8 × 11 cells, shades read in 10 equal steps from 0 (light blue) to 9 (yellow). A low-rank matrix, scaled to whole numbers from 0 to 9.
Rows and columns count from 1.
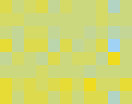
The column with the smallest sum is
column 10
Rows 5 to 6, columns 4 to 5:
4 7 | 6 5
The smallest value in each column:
4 4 5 4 3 5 4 4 4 0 4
